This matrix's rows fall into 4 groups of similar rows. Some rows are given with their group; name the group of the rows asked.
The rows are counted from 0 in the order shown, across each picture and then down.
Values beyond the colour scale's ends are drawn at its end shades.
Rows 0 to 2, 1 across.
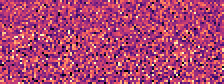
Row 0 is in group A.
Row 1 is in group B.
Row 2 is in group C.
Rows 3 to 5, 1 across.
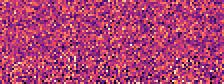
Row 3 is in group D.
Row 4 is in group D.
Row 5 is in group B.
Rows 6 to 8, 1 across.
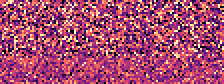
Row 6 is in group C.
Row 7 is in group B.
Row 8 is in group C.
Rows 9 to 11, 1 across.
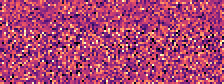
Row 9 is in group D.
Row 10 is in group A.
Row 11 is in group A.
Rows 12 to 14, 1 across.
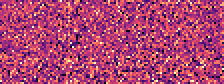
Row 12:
A
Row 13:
A
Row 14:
C
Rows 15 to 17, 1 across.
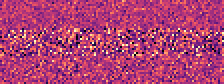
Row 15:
D
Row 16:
A
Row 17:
A
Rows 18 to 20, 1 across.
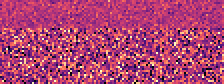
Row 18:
D
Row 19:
B
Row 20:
A
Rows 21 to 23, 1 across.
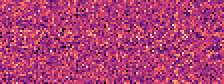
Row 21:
B
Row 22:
C
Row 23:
B
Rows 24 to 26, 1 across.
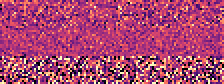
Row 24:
C
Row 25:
A
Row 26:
A
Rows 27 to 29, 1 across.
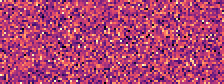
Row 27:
C
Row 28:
A
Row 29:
D
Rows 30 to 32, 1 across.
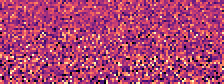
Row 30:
C
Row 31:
A
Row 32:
C
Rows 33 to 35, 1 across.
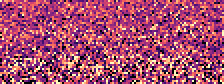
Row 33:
C
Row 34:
D
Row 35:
A
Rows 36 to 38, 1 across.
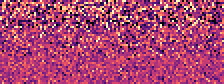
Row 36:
D
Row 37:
A
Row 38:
A
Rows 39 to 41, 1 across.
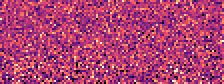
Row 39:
D
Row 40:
A
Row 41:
B
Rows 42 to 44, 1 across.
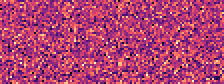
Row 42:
C
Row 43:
B
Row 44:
C
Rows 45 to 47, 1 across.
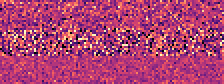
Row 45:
C
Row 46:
A
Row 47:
B
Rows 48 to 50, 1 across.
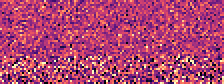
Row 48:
B
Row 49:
C
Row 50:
B
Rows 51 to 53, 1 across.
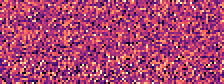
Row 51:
D
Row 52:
C
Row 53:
A
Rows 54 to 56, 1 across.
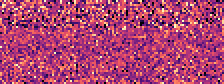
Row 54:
B
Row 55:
D
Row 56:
B
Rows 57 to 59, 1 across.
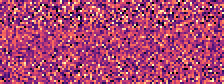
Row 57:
A
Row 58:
D
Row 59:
A
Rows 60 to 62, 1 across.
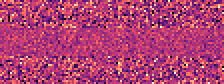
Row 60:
C
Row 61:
A
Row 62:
C
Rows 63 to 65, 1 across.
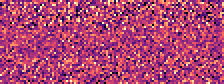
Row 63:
A
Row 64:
D
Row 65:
C
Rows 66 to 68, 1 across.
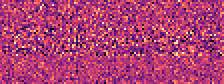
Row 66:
A
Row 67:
B
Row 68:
B
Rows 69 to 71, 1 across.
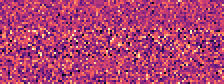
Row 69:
A
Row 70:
D
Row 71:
C
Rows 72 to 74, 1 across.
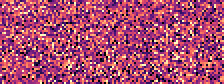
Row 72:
B
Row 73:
B
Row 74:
D
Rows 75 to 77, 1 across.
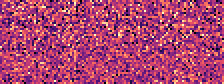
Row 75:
B
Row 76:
C
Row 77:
B
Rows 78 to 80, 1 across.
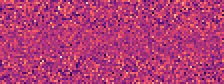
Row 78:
C
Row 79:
C
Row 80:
A
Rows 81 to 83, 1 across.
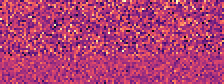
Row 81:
D
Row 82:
A
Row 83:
B
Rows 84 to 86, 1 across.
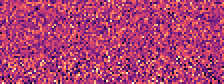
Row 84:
D
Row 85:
D
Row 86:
A
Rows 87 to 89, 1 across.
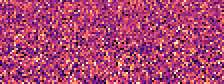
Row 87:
C
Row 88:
B
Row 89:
C
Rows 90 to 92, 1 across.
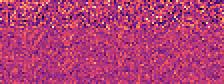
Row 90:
C
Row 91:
C
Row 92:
C
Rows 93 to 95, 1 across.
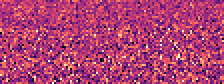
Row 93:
B
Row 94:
C
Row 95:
D
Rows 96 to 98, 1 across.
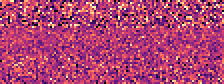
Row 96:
C
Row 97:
D
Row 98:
B
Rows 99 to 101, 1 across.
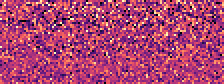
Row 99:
D
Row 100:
D
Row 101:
C
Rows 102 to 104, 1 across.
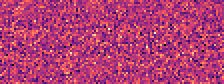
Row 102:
B
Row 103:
C
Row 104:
C
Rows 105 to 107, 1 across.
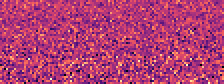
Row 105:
D
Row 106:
B
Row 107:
C
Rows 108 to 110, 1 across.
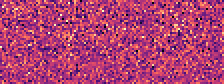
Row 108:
B
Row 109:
D
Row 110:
A
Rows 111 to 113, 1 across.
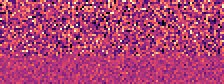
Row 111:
D
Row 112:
A
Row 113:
A
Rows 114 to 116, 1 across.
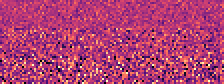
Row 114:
A
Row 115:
A
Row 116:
A
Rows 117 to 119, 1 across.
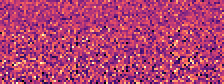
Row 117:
C
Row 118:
B
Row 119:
B
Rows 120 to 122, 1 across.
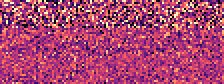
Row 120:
B
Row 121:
D
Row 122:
B
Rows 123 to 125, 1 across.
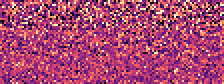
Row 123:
A
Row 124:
C
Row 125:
B
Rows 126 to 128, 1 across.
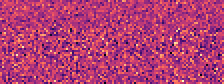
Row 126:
D
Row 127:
B
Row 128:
B
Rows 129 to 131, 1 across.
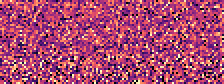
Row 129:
C
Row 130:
C
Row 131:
A
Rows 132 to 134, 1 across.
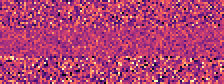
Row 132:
A
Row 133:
A
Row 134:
C
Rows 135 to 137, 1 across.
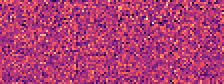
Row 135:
C
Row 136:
B
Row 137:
B
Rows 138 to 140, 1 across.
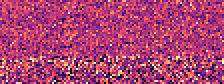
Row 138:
D
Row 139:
C
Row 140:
D
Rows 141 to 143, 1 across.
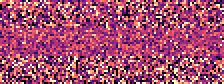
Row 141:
C
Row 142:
C
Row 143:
B
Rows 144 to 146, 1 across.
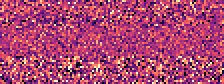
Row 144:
D
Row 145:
A
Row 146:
A
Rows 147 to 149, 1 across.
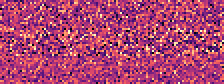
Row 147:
A
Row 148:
C
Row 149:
C
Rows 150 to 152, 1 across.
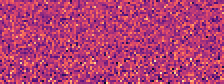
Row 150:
C
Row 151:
B
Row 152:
C
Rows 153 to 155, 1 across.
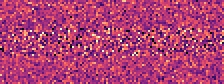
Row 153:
D
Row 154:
A
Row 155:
D
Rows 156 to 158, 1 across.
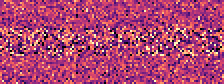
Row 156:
B
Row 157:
C
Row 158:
B
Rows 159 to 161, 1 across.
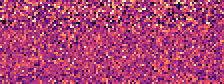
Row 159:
D
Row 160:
A
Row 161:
D
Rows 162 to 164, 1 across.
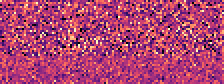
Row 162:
C
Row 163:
A
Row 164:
D
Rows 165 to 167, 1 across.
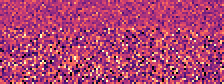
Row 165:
A
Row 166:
A
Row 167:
A
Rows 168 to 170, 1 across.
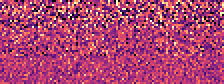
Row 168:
A
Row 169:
B
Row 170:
A
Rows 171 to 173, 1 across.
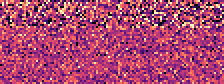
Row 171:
C
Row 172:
B
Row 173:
C
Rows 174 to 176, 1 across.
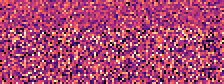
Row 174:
C
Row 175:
A
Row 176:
A
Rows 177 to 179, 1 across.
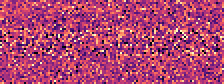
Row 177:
D
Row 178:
C
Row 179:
A
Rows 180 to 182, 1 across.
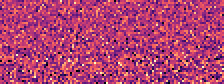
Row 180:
A
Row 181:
B
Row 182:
C
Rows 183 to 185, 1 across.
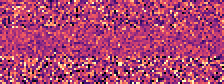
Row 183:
B
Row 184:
D
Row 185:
C
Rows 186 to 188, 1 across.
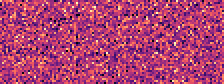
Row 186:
C
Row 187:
B
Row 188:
B
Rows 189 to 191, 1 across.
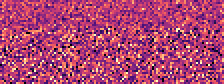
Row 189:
D
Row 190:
D
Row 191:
A
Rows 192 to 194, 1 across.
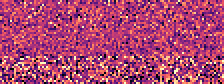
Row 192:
A
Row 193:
B
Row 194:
B
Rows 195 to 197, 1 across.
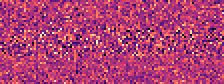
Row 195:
C
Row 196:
A
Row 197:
B
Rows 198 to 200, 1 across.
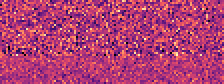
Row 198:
D
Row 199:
B
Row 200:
D
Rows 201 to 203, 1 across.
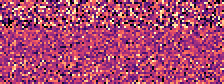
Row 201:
B
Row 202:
C
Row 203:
A
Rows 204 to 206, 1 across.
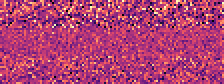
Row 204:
D
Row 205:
A
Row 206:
D
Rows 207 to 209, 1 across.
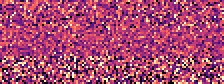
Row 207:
C
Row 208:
D
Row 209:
B
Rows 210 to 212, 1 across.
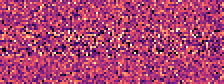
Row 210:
A
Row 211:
D
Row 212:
C
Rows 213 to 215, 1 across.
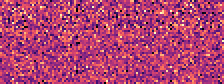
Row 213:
B
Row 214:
C
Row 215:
B
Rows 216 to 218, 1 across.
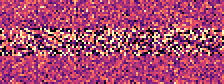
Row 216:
B
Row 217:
D
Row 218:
B
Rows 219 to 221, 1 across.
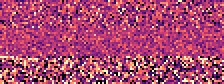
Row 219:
A
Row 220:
D
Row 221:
C
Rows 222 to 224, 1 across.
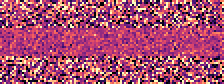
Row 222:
D
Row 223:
C
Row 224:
C
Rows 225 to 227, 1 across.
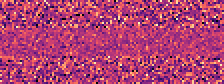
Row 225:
C
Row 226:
C
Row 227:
C
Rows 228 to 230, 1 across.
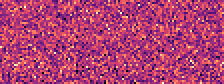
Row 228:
A
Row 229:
D
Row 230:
B
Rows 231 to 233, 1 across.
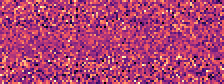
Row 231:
B
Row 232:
D
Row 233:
D
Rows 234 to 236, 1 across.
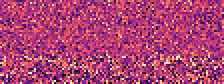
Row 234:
A
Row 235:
C
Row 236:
D
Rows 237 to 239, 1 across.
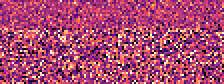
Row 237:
A
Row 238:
C
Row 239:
A
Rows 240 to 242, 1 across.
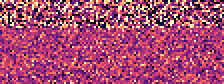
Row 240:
C
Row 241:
A
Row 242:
D
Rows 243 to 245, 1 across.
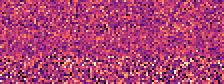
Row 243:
B
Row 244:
D
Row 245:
C
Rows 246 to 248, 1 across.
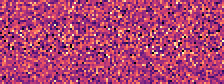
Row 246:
D
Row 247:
C
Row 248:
D
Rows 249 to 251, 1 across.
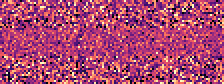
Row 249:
B
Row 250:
A
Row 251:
B
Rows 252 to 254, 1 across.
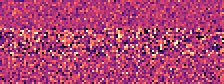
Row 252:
A
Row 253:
C
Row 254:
A
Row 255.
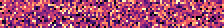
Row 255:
D
